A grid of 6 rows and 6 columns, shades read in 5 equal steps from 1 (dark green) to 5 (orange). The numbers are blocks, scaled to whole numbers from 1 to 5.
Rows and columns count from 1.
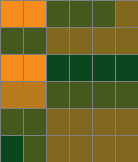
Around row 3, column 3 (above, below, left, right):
3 2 5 1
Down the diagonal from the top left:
5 2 1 2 3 3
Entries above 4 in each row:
2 0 2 0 0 0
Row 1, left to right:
5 5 2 2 2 3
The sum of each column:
19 20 14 14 14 15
